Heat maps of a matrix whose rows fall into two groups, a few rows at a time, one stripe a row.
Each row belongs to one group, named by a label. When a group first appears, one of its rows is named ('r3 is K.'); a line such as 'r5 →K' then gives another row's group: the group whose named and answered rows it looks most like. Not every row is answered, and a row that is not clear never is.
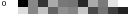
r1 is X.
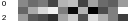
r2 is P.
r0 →P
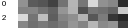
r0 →P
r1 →P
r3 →P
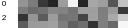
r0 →P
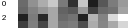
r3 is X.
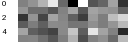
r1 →P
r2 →X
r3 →X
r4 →P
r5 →P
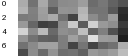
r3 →P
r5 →P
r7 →X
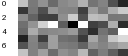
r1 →X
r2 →P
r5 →X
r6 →X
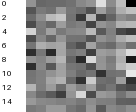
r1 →X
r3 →X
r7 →X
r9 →X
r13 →P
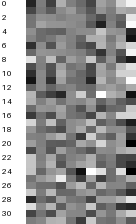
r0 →X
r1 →X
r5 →P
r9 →X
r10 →X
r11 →X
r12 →X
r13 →P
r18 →P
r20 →P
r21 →X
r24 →P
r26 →P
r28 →X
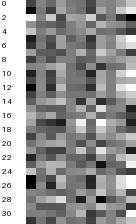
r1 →X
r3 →P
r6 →X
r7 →P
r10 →X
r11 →X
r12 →X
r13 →X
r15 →P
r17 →P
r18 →P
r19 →X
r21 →P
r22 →X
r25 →X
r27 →P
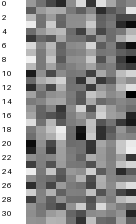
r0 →P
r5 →X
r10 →X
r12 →X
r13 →P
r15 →P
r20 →X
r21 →X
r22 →P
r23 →X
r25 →P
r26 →X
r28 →X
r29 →P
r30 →P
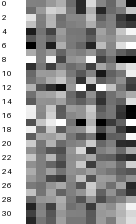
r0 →P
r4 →X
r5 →X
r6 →X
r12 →P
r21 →P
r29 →X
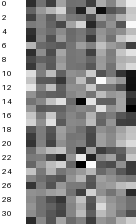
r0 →X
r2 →X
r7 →X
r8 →X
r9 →X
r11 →P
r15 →P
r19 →X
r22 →P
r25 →P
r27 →P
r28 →P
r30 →P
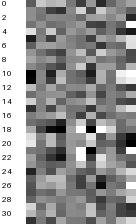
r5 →X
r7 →P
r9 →P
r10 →X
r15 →X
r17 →P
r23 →P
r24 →X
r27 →X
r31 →X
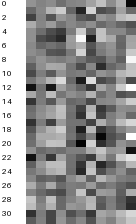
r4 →P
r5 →P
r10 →X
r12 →X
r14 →X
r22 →X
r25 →P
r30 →X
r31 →X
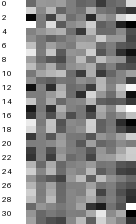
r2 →X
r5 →P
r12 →X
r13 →P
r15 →X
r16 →X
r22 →X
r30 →P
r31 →P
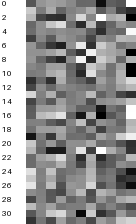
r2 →P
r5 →X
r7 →P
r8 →P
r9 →P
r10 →P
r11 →X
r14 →X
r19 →X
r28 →X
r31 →X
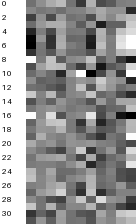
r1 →P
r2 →X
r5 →X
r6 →X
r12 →P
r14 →X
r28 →P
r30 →X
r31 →X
